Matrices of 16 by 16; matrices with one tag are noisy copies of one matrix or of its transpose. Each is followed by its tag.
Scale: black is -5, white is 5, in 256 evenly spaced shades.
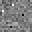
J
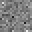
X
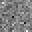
X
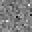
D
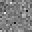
J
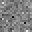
X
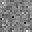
X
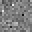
J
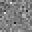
J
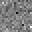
X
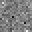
X
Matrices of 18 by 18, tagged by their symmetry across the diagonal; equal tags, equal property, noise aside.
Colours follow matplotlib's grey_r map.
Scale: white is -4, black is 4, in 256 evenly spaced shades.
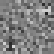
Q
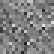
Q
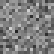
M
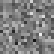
Q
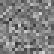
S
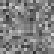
Q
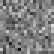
S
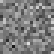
S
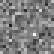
M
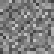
M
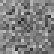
M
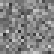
S
